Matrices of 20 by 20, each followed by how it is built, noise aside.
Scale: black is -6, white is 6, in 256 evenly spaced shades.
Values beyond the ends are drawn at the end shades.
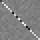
diagonal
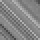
Toeplitz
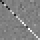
diagonal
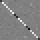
diagonal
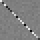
diagonal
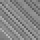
Toeplitz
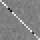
diagonal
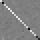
diagonal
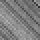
Toeplitz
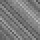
Toeplitz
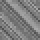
Toeplitz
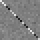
diagonal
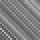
Toeplitz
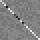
diagonal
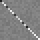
diagonal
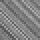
Toeplitz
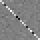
diagonal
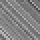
Toeplitz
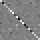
diagonal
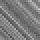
Toeplitz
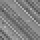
Toeplitz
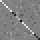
diagonal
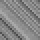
Toeplitz
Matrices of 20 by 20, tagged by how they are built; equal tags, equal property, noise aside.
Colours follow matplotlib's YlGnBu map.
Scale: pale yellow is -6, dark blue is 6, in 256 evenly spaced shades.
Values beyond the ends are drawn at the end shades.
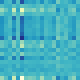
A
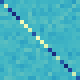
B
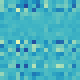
A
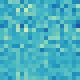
A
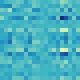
A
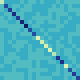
B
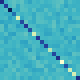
B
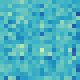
A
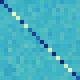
B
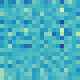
A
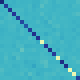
B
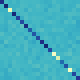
B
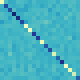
B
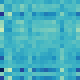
A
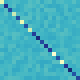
B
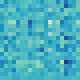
A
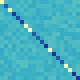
B
